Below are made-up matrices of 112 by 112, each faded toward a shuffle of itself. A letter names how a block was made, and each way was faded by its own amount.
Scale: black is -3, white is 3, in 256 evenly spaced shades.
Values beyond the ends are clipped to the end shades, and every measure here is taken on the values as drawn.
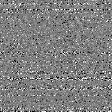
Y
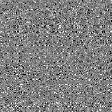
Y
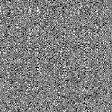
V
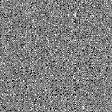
V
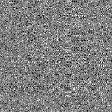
V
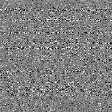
Y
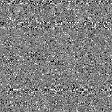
Y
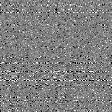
Y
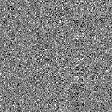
V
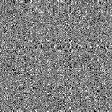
V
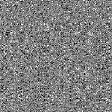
V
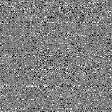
Y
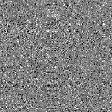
V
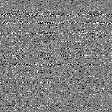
Y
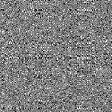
V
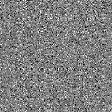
V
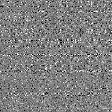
Y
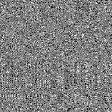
V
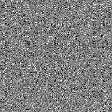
V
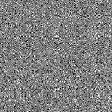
V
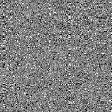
V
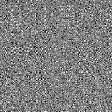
V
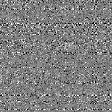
Y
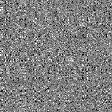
V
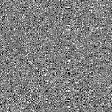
V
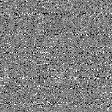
Y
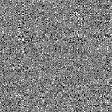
V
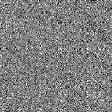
V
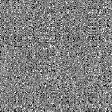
V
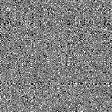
V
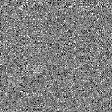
V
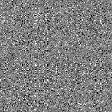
V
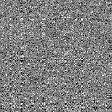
V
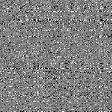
Y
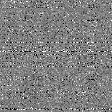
Y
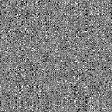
V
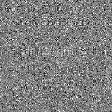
V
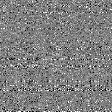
Y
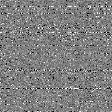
Y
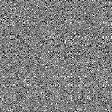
V
